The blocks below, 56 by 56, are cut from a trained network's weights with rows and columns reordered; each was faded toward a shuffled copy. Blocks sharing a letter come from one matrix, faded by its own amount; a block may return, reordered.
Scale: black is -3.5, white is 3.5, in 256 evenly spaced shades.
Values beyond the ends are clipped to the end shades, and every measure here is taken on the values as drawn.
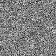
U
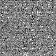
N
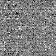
N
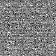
N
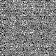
N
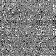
N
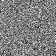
U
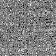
N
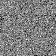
U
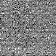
N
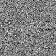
U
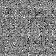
N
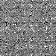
N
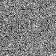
U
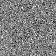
U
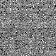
N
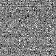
N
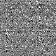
N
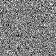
U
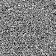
U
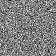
U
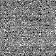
N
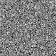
U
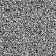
U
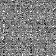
N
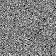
U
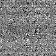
N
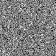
U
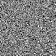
U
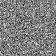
U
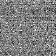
N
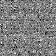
N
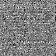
N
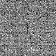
N
